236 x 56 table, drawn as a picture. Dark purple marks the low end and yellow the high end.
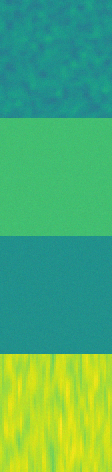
The table splits into 4 rows of 1 panel. Panel 1,1: middling, blotchy, faint in contrast. Panel 2,1: high, flat. Panel 3,1: middling, flat. Panel 4,1: very high, streaked downward, faint in contrast.
